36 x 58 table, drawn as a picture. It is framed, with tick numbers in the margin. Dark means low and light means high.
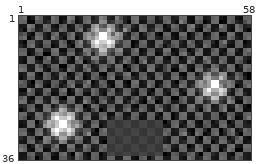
Average level on the scale: 30%. Odd rows or columns: none. Slope: none. Odd patch: calmer, in the bottom middle. Calmest part: bottom middle. Bumps: three.
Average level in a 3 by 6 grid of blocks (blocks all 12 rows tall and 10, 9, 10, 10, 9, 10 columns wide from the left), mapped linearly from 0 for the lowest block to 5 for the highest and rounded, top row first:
0 1 5 0 0 0 | 0 1 0 0 2 3 | 2 4 0 0 0 0
